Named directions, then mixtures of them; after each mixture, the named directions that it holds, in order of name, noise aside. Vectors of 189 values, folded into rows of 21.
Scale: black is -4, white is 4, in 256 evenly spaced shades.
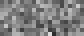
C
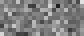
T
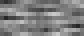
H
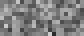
C, T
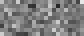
T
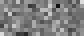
T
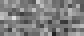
C, H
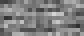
C, H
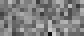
C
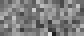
C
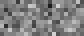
C, T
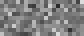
T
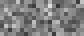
C, T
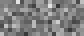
C, T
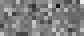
T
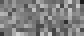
C, T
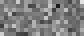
T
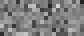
T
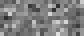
H, T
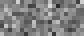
C, T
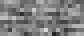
C, H
